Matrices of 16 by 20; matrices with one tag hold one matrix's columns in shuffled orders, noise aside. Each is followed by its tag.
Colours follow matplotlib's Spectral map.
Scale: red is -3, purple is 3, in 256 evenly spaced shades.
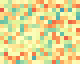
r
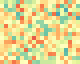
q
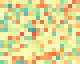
r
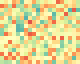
r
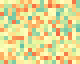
r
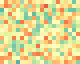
r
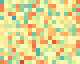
q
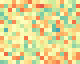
r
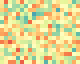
q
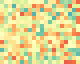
q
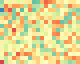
r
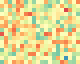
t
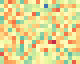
t
